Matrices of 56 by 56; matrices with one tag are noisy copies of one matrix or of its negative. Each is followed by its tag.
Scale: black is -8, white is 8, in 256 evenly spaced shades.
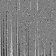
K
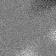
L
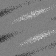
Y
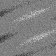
Y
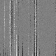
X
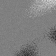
L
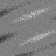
Y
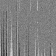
K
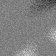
L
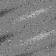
Y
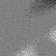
L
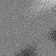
L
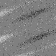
Y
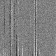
X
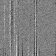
X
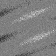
Y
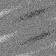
Y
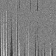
K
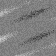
Y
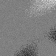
L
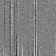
X
